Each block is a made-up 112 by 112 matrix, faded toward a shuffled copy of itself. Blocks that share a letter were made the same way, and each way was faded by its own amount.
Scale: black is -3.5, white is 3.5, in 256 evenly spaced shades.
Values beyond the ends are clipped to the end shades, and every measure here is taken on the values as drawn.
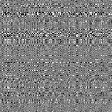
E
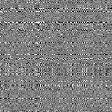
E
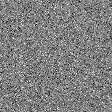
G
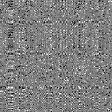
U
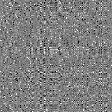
U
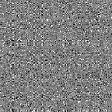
U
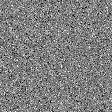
G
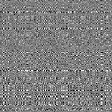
E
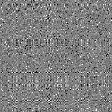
U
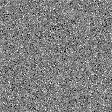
G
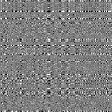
E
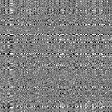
E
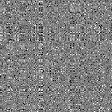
U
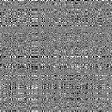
E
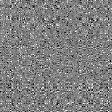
U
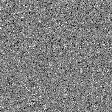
G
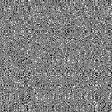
U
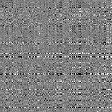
E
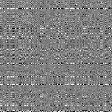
E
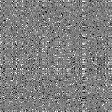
U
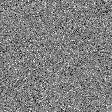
G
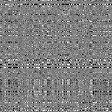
E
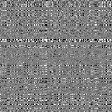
E
